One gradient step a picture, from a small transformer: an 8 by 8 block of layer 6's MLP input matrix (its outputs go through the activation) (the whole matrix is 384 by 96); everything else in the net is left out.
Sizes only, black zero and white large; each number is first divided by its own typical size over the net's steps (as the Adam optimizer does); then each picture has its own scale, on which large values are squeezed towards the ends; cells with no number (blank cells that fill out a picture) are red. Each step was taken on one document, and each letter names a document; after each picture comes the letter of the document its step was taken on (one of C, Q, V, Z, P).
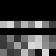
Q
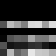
Q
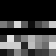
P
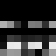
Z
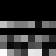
Q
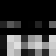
P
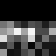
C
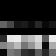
P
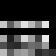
Q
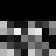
C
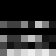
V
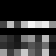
V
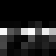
C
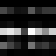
C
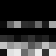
P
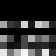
Q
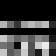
V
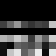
P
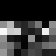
C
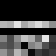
V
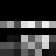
Q
